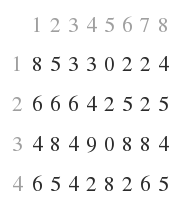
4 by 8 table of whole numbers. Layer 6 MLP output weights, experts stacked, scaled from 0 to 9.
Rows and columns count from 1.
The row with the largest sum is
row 3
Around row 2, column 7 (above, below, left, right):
2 8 5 5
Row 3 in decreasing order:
9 8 8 8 4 4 4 0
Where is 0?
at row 1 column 5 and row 3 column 5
